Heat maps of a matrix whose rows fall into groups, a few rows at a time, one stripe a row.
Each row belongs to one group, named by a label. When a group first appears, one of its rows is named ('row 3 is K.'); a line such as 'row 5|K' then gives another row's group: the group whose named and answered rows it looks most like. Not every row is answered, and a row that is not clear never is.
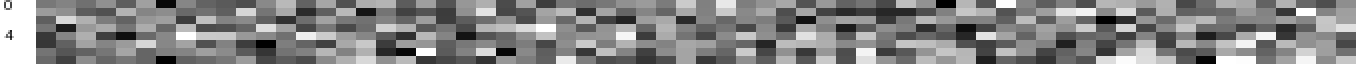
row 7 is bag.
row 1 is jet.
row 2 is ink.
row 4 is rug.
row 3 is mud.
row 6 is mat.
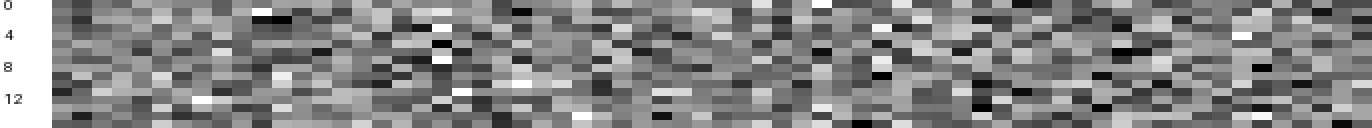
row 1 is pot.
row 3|mat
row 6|ink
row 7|mat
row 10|mud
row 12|rug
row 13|mud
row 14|bag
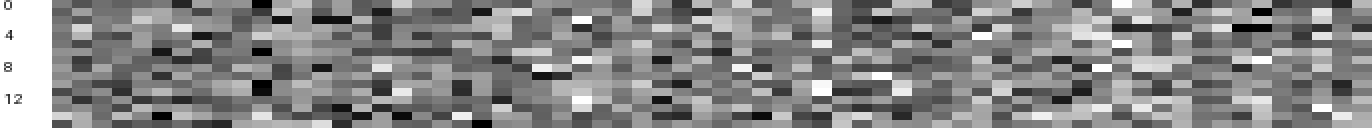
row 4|jet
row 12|bag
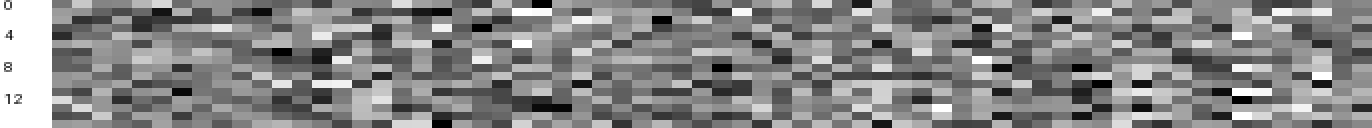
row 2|bag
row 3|rug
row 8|bag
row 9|jet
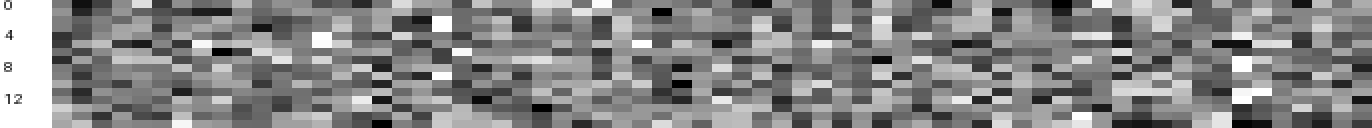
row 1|bag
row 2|mat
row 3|mat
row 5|rug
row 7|mud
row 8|rug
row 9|mat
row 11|bag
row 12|rug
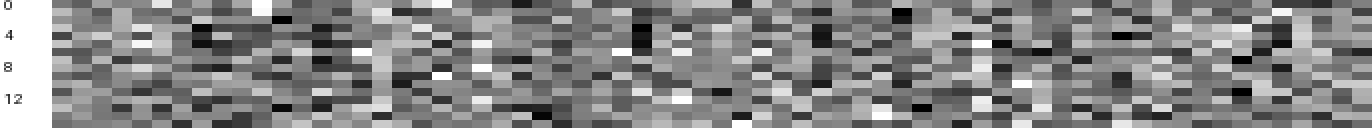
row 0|pot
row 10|ink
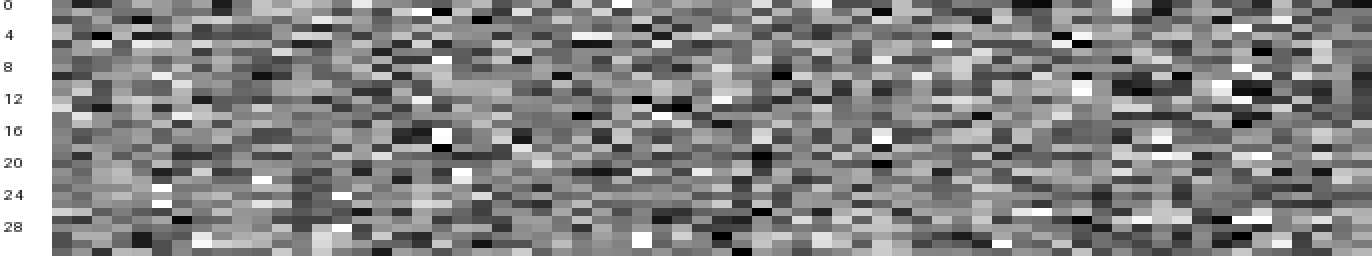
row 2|rug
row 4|bag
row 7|mat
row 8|rug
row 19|bag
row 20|mud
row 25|pot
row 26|ink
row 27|bag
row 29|rug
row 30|rug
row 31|mud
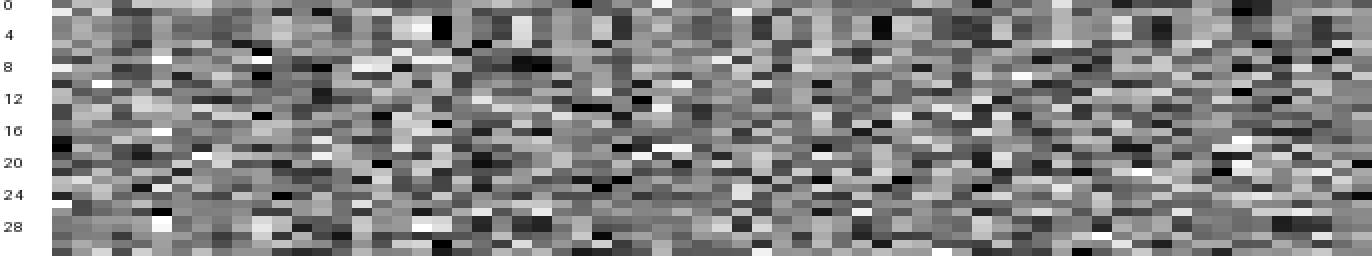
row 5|mud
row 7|pot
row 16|pot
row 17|mud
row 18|ink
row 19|rug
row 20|rug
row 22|ink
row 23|mud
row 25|mud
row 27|pot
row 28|pot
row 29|jet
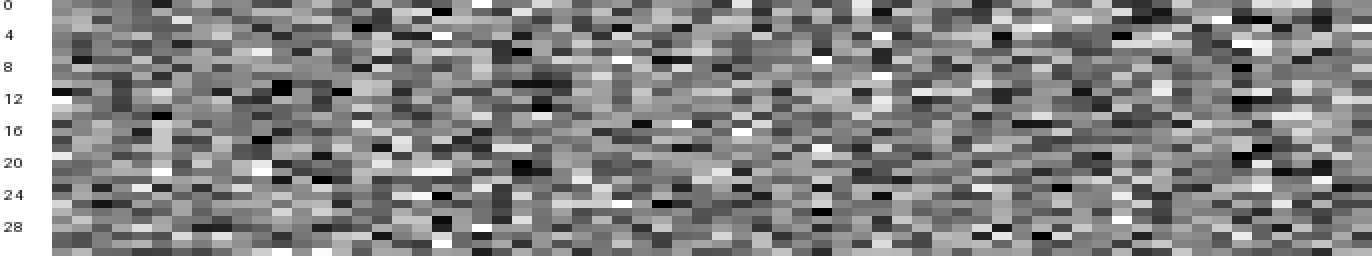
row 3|ink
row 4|mat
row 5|bag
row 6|pot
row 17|ink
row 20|pot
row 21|pot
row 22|jet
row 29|rug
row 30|mat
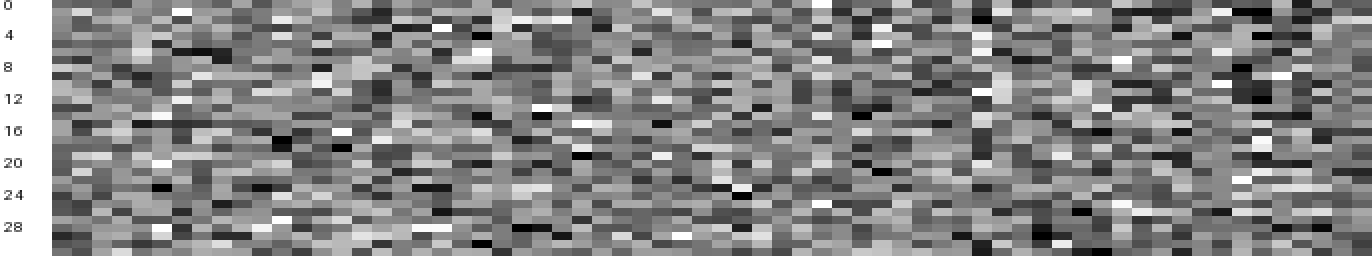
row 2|mud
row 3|mat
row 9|rug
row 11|jet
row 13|mud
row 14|pot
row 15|bag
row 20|pot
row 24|mud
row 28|pot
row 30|rug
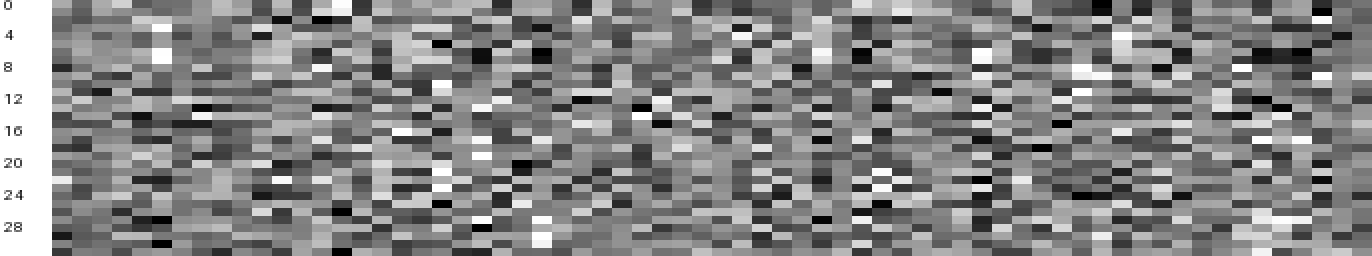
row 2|jet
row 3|pot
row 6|pot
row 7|pot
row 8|mud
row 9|jet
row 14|rug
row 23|mat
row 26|jet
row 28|rug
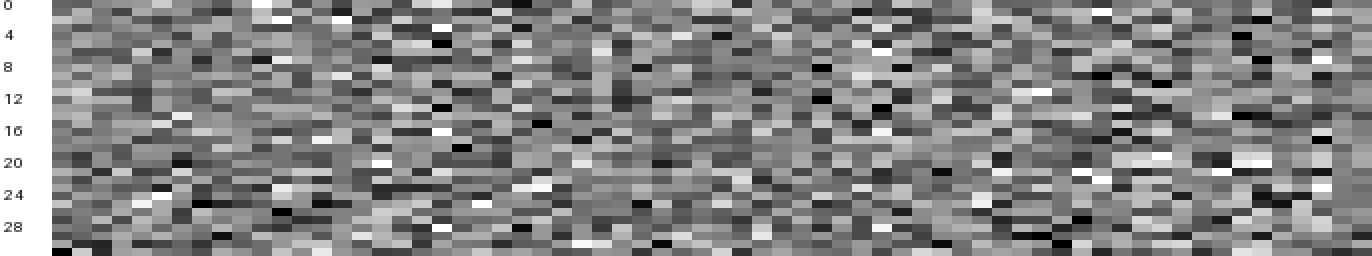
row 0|pot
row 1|jet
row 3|mat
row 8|ink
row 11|ink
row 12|ink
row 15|pot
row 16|mat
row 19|bag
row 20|bag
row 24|pot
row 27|bag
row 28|mat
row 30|bag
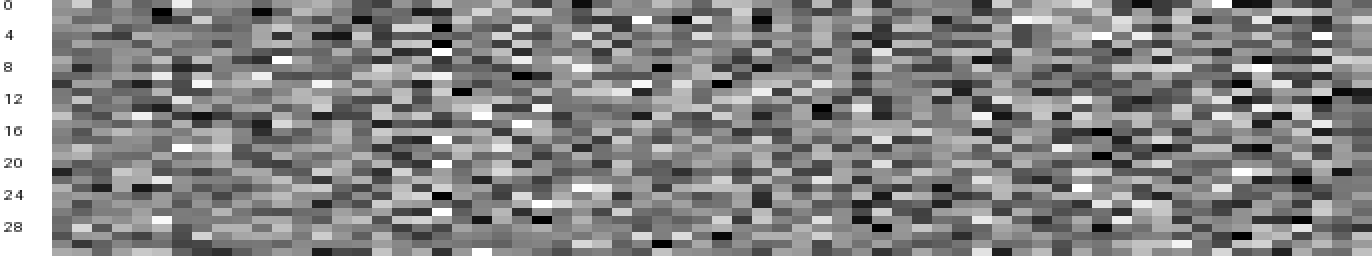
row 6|mat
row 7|mud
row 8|bag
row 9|pot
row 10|rug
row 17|mat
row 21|mud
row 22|pot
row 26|mat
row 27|pot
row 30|bag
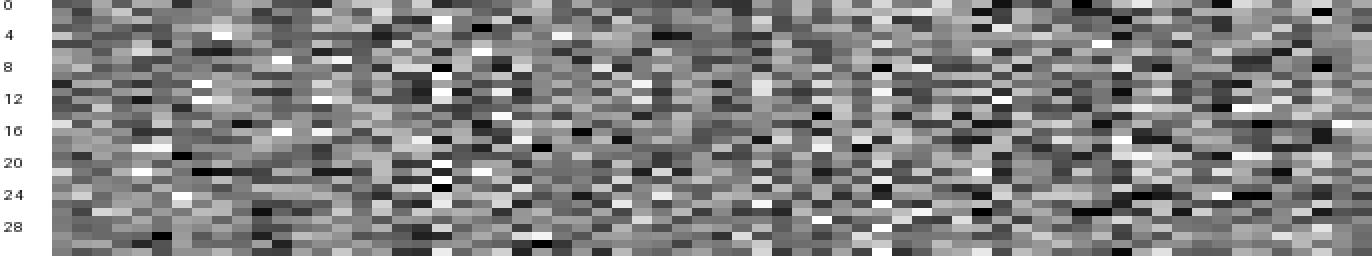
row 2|mat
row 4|ink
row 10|rug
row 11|mat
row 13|bag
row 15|mud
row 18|pot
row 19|bag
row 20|mat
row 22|mat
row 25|mat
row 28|mat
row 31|mat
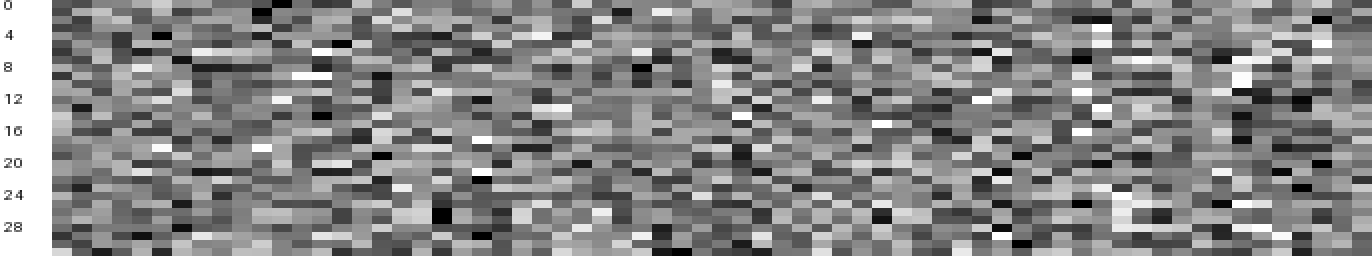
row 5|jet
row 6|rug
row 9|mud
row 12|pot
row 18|pot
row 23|mud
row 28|bag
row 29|rug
